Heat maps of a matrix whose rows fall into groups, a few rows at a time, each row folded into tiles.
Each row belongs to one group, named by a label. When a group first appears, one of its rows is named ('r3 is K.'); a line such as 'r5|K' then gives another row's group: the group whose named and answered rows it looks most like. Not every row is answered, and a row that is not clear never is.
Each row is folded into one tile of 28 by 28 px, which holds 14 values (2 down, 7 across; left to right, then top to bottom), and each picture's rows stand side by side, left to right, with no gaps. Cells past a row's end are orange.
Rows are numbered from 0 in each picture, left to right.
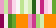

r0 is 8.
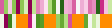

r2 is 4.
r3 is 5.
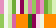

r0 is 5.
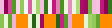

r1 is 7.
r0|5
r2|4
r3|8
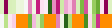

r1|4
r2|8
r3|5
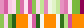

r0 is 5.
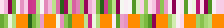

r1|5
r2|8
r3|5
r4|7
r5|4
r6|7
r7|5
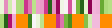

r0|7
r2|8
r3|7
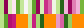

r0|7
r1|8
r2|8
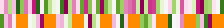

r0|7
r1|7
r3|8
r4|8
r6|4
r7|5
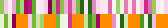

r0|7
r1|8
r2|4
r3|4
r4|8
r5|5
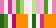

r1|7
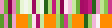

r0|4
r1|7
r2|7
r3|7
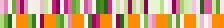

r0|5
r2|4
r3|7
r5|7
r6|5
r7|4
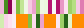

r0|4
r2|5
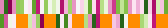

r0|4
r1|4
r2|5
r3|4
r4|8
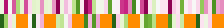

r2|4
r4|4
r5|5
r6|5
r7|4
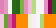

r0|7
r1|8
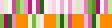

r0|4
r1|5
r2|7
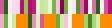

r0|8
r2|7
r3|5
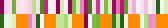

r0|5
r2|4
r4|5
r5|7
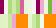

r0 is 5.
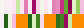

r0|7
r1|5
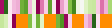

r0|4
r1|4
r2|7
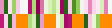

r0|8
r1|4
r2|7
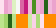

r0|5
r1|4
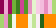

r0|5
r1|8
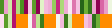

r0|7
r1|8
